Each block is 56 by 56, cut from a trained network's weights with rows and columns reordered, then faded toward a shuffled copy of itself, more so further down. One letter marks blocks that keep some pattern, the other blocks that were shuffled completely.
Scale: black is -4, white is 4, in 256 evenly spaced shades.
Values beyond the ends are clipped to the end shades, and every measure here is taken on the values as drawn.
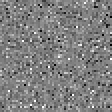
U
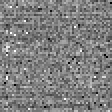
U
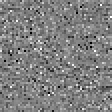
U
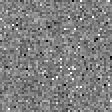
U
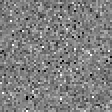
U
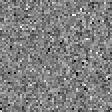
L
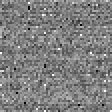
U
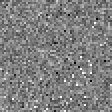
L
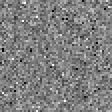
L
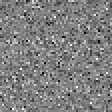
U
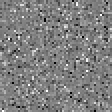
L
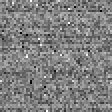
U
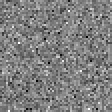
L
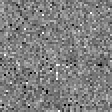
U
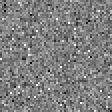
L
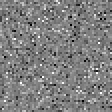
L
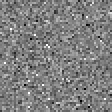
L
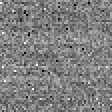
U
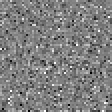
U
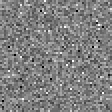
L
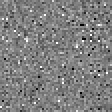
U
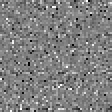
U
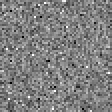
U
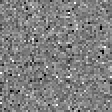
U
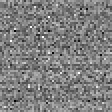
U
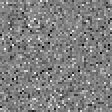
L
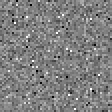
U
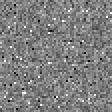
L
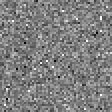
L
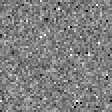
L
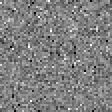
L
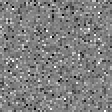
L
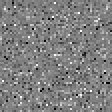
U
